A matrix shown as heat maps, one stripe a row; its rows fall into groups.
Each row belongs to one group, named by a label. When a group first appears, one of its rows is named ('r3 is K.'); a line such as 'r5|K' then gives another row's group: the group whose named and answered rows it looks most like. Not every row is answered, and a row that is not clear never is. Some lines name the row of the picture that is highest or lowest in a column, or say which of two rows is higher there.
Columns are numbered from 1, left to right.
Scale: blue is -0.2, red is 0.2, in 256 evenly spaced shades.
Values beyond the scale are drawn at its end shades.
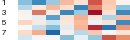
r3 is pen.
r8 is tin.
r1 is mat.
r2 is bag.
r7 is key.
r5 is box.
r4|key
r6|key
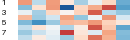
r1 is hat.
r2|pen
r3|mat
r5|mat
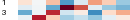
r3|tin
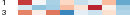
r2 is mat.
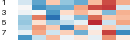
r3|key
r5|key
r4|key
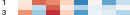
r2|hat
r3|hat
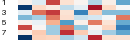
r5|pen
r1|hat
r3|bag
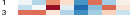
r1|bag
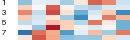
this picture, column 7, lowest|7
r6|hat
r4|tin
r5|bag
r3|hat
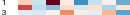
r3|box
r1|hat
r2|key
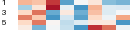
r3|key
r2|bag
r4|key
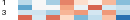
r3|box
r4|hat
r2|mat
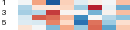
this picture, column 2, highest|4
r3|tin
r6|key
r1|key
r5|bag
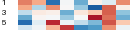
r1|key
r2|tin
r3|pen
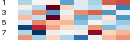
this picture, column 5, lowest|8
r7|mat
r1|tin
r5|bag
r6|bag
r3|key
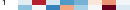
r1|pen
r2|box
